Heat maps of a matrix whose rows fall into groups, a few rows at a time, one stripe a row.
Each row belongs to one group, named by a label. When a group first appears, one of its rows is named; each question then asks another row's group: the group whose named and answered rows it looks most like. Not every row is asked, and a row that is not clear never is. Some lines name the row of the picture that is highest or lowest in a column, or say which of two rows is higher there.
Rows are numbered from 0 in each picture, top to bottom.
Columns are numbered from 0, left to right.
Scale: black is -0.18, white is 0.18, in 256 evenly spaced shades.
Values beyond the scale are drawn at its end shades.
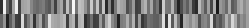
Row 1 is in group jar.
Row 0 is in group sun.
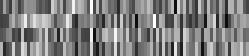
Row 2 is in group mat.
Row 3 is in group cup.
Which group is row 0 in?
sun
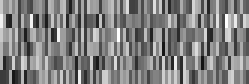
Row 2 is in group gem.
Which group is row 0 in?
gem
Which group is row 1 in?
jar
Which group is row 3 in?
gem
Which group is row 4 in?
cup
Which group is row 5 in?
mat
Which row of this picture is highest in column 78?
1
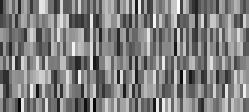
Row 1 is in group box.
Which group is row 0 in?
mat
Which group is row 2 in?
sun
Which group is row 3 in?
sun
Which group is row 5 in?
cup
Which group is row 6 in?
cup
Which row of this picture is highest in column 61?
5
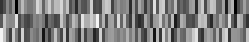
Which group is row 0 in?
box
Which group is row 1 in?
gem
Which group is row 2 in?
jar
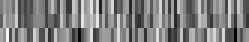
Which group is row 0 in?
gem
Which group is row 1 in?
gem
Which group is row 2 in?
box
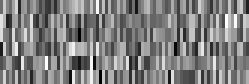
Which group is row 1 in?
jar
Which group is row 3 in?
sun
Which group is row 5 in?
gem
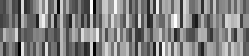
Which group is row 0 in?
mat
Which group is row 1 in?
mat
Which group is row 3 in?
mat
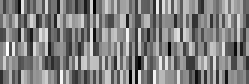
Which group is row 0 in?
mat
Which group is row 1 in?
sun
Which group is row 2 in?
mat
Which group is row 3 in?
box
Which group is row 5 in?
mat
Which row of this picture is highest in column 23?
1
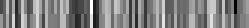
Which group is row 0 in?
box
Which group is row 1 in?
box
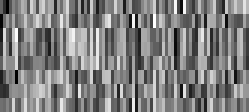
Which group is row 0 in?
cup
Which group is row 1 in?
box
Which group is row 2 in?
sun
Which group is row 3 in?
sun
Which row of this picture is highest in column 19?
5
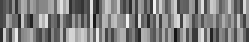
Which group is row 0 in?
box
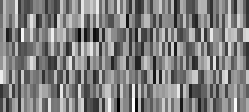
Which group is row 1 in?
sun
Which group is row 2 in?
jar
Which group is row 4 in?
sun
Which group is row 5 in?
jar
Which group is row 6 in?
mat
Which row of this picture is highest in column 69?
4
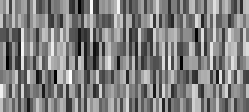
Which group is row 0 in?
box
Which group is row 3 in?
jar
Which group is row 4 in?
jar
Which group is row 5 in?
sun
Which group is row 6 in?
jar
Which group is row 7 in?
gem
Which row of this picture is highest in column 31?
7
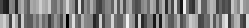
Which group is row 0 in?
cup
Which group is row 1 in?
jar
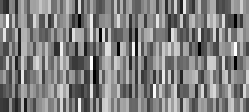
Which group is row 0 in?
cup
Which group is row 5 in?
jar
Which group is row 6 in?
box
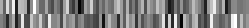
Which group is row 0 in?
box
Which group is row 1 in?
jar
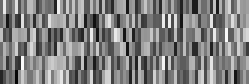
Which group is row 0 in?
sun
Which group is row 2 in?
cup
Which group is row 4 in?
jar
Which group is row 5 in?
box
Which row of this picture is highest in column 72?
2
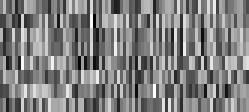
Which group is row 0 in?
sun
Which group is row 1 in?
mat
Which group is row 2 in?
cup
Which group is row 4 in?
jar
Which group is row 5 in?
gem
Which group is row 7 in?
jar
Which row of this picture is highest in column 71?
0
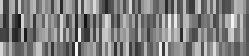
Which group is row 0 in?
cup
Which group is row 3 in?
gem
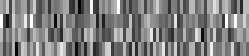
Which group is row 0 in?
box
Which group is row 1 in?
cup
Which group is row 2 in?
cup
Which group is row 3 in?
box
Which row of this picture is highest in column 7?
3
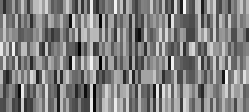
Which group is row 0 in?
cup
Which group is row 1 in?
gem
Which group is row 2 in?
gem
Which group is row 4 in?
gem
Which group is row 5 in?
cup
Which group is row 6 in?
mat
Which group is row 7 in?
mat
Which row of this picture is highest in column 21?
3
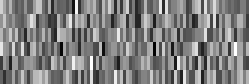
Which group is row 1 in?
sun
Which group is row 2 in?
gem
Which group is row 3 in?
jar
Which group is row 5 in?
cup
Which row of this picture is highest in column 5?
2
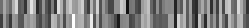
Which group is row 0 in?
sun
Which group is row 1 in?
sun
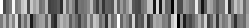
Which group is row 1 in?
gem
